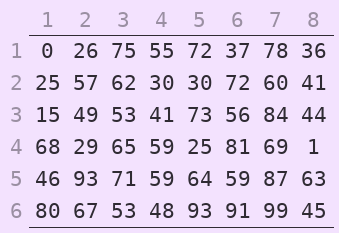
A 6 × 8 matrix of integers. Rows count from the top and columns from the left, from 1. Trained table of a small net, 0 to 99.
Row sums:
379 377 415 397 542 576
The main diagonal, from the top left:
0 57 53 59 64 91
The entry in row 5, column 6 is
59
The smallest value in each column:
0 26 53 30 25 37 60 1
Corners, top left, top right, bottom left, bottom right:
0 36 80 45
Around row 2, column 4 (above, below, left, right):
55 41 62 30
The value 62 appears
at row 2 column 3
